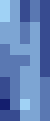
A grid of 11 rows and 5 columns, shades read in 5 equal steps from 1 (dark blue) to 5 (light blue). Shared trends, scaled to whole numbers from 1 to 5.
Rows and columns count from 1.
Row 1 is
5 4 2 3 2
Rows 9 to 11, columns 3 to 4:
4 4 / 5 4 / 4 4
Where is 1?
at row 10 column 1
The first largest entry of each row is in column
1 1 1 1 2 4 3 3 3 3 3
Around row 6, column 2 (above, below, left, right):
4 3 3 3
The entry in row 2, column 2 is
4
